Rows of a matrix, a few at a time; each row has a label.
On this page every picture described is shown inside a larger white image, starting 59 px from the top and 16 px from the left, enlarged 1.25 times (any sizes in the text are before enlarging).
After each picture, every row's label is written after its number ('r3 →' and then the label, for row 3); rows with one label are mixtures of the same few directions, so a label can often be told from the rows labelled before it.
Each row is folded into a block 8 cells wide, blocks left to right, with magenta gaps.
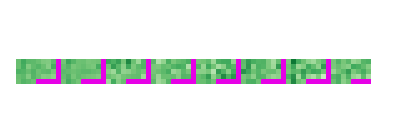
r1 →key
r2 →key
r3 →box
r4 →key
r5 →key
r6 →key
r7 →key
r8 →key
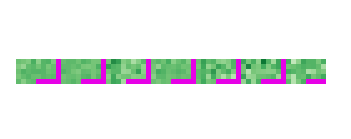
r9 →box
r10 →key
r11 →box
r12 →box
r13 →key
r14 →box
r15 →key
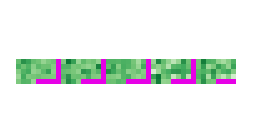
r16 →box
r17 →key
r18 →key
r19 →key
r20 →key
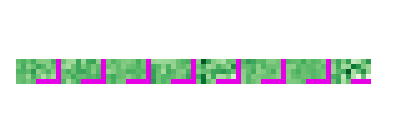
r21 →key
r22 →box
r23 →key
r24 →box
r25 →key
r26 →box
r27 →box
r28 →key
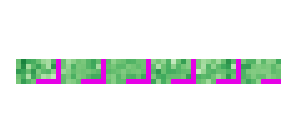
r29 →key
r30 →key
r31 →key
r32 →box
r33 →key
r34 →box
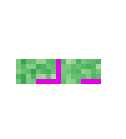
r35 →key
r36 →key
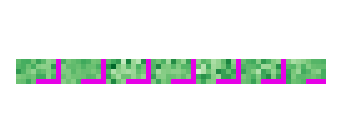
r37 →key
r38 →box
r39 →box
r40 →box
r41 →key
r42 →key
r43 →box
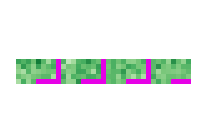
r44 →box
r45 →box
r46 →key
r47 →box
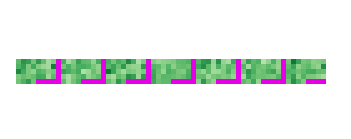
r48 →key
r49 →key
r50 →key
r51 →box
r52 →box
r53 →box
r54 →key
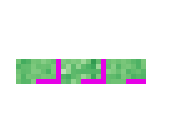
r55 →box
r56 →key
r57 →key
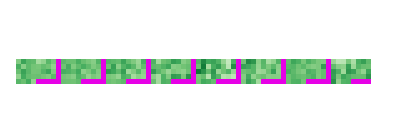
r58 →box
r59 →key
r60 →key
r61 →key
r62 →key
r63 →box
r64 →key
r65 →box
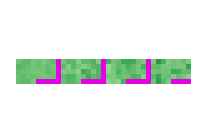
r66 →box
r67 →key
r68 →box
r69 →key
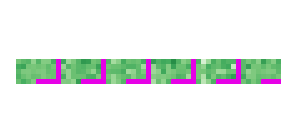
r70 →box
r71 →box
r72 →key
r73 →box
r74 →key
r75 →box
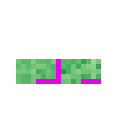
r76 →key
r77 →key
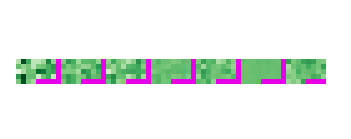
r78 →key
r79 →key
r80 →key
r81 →key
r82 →box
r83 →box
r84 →box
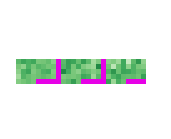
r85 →box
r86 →key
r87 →box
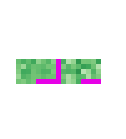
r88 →box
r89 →key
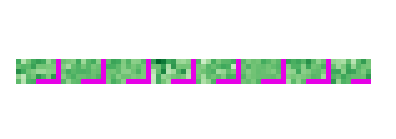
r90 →key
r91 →box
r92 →box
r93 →box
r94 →key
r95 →box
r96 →box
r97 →box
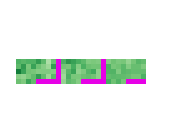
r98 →key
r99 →box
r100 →box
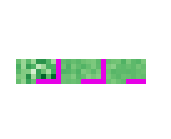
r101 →key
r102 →key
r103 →box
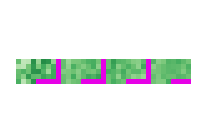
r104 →box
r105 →key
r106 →key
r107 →box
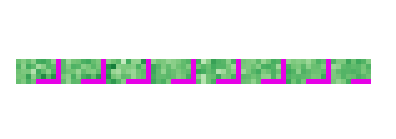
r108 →key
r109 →key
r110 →box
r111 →box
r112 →key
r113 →key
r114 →box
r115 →box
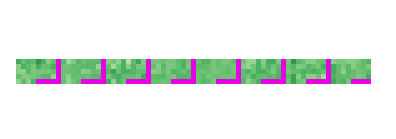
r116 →box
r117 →key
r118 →box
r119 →key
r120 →box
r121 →box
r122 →key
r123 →box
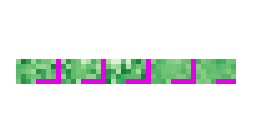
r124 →key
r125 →box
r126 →box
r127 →box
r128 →box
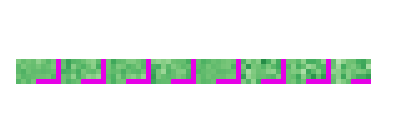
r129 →box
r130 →key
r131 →key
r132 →box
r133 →key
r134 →box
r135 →key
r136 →key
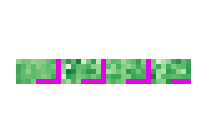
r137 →box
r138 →box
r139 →key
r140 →box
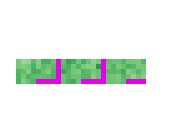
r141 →box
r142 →key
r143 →key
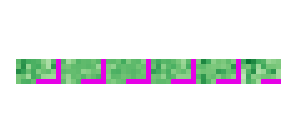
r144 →key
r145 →key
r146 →box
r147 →key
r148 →key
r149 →box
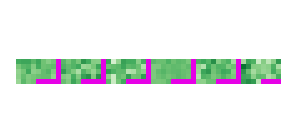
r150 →box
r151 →key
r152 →key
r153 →box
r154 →box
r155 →box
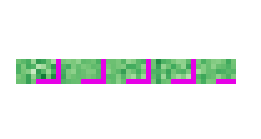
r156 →key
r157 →box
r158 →key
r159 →key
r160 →key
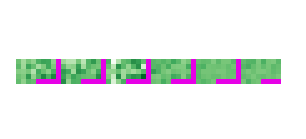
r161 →key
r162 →box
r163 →key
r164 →key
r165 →box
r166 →box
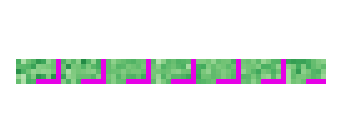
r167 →key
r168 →box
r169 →key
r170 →key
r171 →box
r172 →key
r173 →box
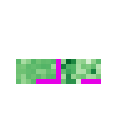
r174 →key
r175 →box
